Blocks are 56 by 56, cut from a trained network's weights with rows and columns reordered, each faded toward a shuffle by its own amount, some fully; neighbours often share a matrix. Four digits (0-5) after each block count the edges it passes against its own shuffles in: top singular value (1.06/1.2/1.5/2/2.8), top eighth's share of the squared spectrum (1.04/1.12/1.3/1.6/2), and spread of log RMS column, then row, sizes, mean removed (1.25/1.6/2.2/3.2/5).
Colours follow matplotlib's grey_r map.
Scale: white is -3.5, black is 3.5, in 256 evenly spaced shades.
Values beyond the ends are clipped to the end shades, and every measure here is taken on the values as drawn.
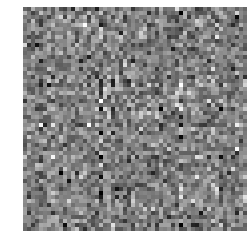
3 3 2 1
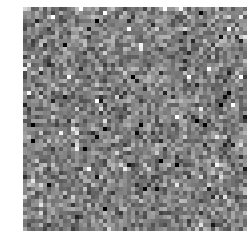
1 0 0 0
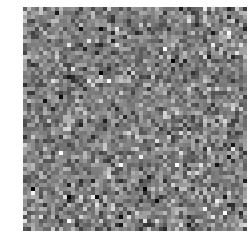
2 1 0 0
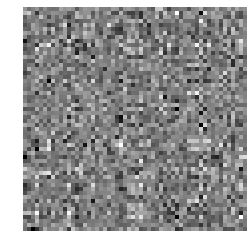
4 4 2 2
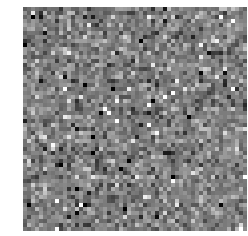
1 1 0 0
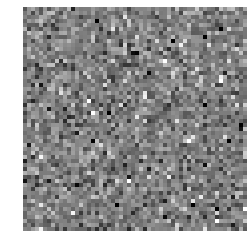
0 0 0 0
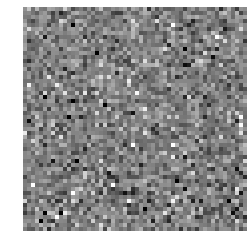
2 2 0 1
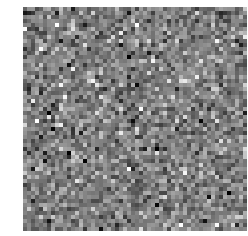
0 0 0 0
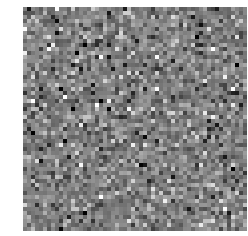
0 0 0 0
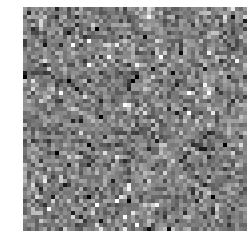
1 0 0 0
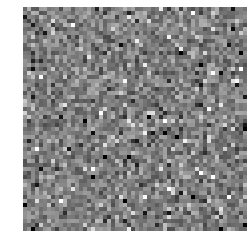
0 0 0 0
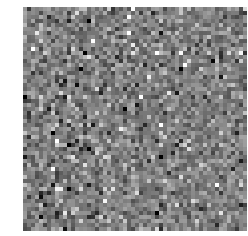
2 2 0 0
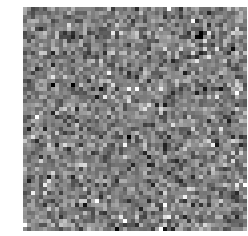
3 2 0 1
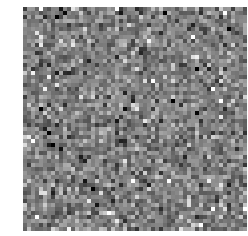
2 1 0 0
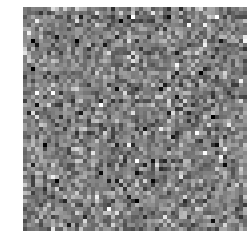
2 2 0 0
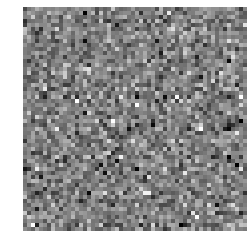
3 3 0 1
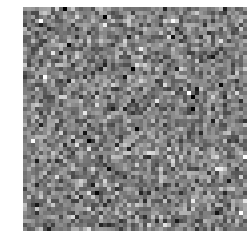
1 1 0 0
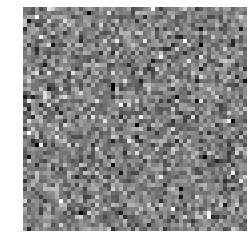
1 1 0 0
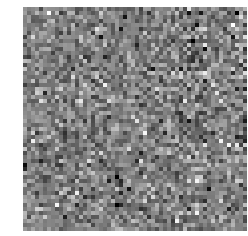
3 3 1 1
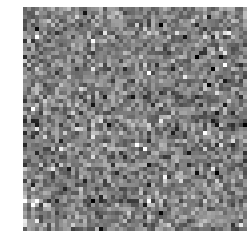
2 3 1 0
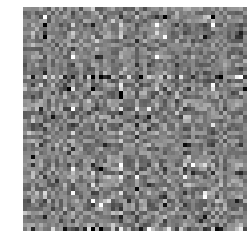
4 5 2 2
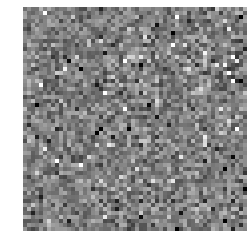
2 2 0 0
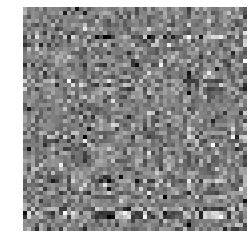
4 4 1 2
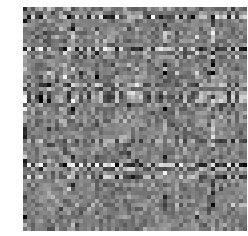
4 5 2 3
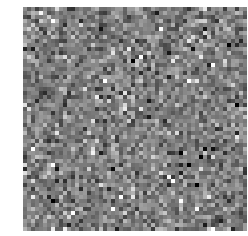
0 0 0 0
